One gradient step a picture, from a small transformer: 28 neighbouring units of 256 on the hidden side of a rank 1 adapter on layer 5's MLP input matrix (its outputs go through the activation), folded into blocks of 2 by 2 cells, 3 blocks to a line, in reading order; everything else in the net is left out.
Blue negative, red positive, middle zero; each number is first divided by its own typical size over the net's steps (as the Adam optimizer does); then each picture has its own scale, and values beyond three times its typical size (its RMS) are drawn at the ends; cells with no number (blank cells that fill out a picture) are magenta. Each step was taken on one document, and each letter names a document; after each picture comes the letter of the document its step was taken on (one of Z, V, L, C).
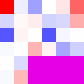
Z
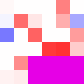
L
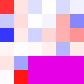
L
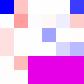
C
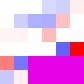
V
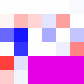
V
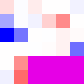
Z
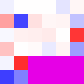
L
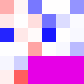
Z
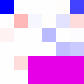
C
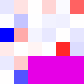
V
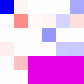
C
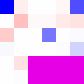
C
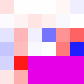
V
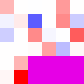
L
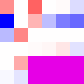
Z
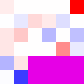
V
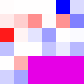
L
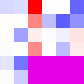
Z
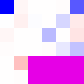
C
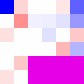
C
